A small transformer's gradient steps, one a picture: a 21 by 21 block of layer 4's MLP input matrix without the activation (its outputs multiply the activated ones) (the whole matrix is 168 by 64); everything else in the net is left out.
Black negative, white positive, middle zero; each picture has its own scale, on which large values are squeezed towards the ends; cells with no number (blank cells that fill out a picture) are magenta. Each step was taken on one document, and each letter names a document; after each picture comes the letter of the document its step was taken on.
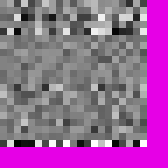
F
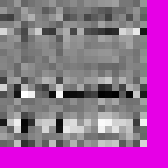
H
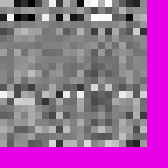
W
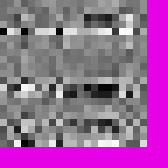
H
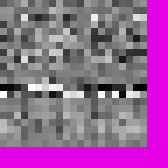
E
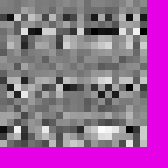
H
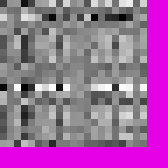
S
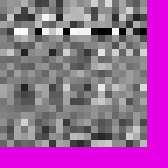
F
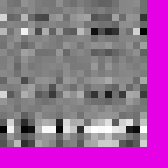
H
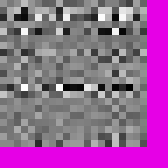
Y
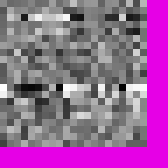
E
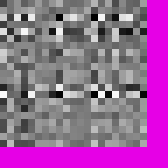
Y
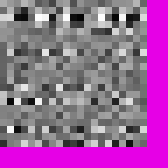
F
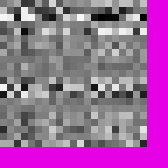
S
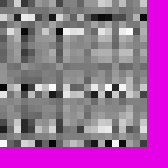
S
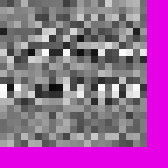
E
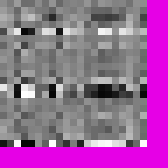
S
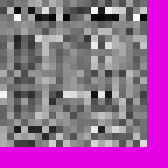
W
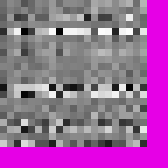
S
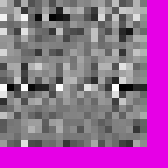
Y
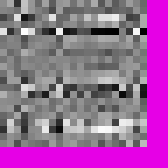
H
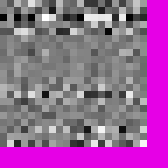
W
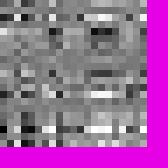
S
